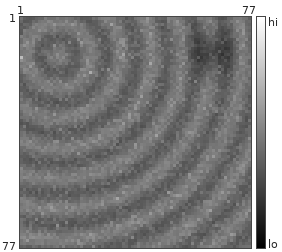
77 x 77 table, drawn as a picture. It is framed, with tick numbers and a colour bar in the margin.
Concentric rings centre on the top left. The top right is the ninth with the lowest average. No overall slope runs across the table. A single dip lies in the top right.
